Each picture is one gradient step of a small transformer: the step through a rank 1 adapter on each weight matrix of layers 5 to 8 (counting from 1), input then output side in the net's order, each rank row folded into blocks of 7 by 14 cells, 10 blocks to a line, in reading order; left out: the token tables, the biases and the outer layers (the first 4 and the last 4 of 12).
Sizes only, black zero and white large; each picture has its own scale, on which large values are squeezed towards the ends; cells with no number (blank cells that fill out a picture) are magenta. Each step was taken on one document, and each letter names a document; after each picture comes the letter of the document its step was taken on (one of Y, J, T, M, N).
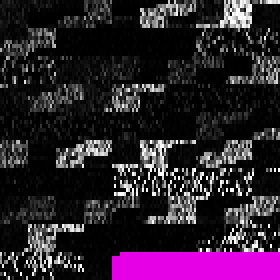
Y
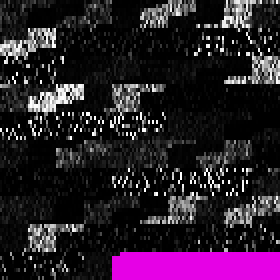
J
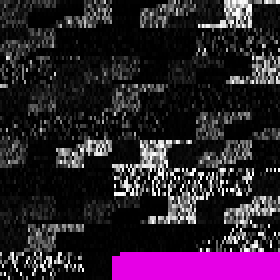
Y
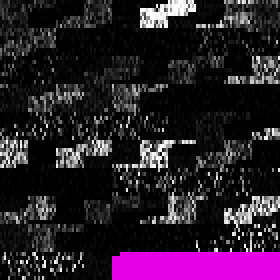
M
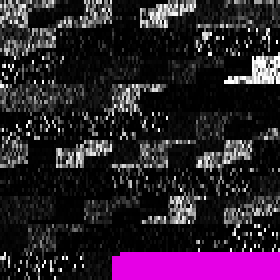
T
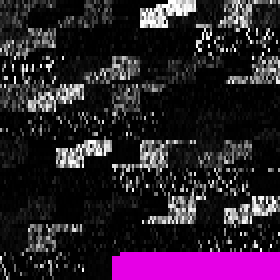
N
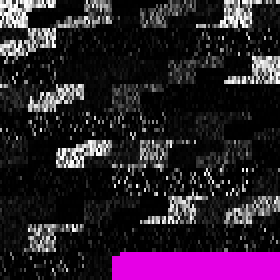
J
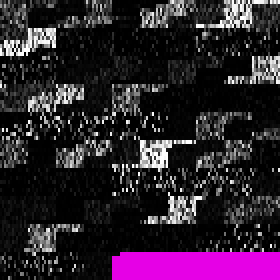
T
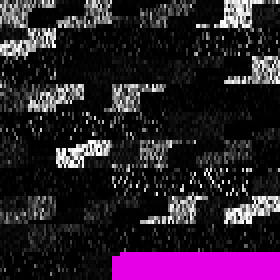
J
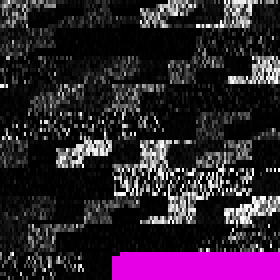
Y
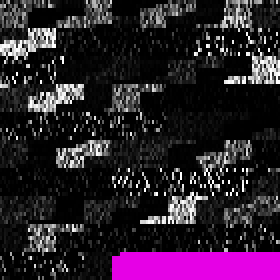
J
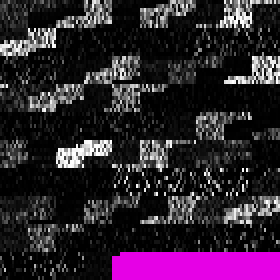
J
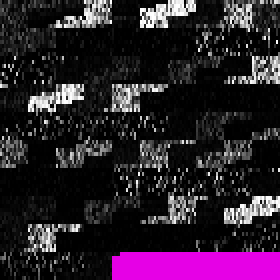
M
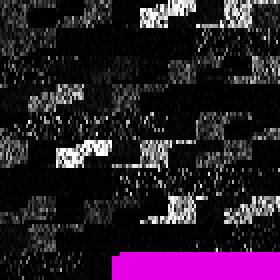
M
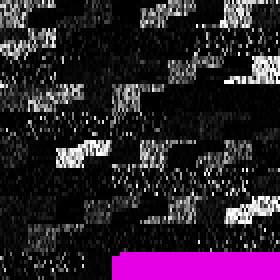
J
